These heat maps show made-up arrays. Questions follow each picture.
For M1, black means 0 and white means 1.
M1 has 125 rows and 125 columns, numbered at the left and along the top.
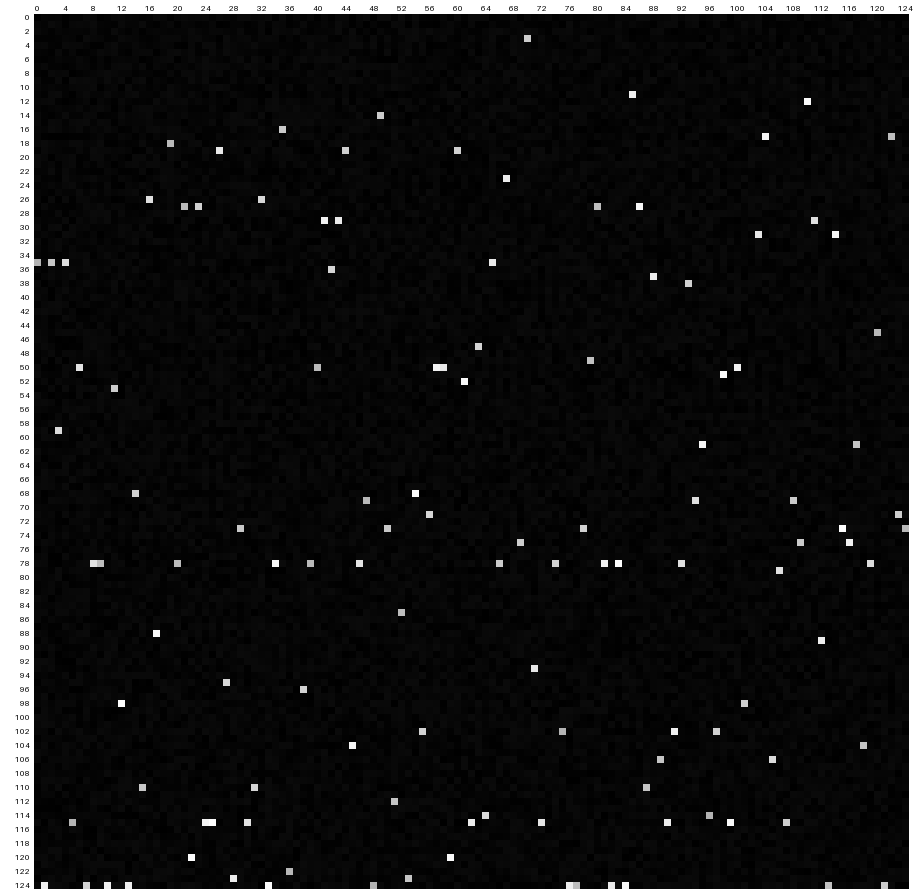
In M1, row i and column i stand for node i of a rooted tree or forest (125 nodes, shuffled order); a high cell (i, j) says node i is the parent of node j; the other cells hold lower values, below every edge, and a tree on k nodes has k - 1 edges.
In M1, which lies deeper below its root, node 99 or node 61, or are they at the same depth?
node 61
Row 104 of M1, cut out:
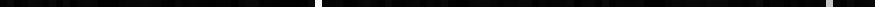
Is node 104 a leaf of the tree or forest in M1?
no
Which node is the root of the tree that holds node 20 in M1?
73
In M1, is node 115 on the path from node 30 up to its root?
yes
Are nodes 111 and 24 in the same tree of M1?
yes
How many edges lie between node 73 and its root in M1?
0
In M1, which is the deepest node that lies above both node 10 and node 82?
124
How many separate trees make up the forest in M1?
5
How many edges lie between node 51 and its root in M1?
7
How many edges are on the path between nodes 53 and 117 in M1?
5
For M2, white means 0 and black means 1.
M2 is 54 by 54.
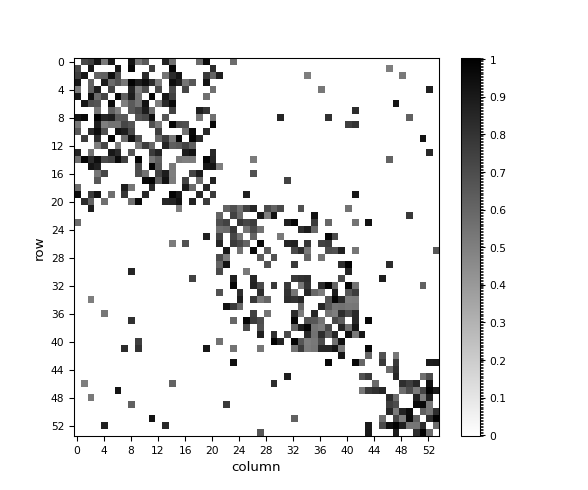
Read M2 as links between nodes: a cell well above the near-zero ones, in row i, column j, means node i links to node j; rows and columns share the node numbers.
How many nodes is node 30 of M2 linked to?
4
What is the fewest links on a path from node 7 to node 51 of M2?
2
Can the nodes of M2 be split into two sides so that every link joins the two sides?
no
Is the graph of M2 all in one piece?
yes
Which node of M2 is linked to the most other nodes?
node 14
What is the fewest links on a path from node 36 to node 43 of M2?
2
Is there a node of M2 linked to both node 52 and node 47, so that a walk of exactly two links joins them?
yes
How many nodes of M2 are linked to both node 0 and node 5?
8
